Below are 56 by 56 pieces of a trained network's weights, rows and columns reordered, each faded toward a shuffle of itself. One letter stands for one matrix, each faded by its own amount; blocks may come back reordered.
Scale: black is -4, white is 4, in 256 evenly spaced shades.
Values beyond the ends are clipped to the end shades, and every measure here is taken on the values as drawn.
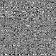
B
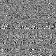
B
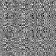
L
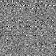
B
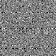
B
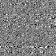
B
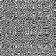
L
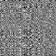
L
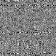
B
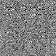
B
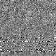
B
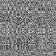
L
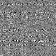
B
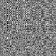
L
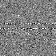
B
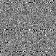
B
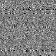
B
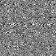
B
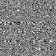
B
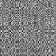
L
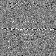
B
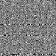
B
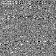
B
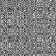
L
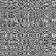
L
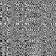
L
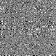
B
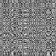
L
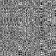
L
